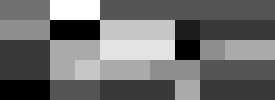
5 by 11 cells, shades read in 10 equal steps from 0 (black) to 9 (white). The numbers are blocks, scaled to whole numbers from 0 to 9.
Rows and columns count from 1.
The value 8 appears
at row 3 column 5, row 3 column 6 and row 3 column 7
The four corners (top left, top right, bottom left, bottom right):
4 3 0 2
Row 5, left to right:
0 0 3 3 2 2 2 6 2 2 2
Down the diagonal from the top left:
4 5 6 7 2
